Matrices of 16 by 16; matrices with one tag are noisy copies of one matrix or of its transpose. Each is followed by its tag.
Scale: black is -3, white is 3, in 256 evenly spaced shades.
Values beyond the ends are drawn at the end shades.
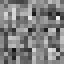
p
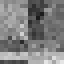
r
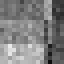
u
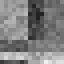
r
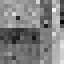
r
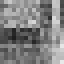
r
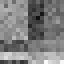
r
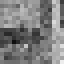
r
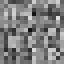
p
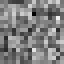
p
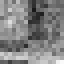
r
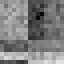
r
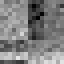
r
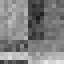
r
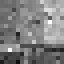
u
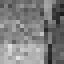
u
